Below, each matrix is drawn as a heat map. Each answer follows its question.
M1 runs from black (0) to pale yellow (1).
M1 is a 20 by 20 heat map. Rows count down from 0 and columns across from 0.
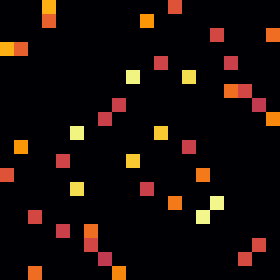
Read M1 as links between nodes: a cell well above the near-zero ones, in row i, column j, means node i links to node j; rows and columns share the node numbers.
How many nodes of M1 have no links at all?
0
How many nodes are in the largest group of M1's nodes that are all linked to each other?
2
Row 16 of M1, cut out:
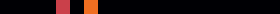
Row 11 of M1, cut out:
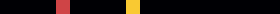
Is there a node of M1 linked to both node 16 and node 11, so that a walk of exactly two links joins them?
yes
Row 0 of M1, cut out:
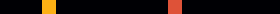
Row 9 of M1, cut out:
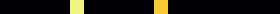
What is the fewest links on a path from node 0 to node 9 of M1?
6
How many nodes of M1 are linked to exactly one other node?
0
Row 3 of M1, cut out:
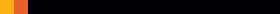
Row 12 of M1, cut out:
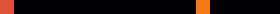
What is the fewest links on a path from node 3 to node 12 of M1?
2
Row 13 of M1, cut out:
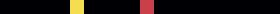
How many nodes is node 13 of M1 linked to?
2
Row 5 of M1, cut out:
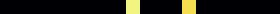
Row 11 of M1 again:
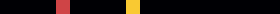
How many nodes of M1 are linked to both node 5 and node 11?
1
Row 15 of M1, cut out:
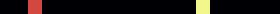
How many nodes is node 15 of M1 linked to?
2
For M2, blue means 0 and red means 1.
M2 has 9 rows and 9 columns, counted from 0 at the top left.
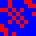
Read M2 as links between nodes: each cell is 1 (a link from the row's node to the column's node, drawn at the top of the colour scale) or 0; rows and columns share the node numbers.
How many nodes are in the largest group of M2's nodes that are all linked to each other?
2
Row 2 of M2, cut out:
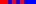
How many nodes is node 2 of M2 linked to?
4
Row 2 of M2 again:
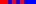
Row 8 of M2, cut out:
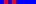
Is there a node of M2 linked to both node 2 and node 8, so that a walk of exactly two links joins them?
yes
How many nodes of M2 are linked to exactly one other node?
0
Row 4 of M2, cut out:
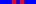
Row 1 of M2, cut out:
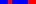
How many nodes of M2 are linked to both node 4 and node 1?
0
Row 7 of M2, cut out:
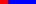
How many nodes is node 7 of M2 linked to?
2
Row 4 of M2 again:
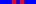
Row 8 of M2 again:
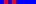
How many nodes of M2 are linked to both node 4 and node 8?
1
